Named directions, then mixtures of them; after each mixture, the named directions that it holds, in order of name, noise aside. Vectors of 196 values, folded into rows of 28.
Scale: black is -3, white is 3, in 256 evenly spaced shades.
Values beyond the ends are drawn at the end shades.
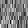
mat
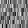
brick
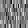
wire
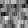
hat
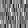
wire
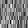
mat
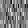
wire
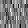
wire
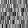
brick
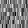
brick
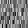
brick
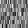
brick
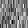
brick, mat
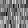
hat, wire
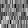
hat, mat
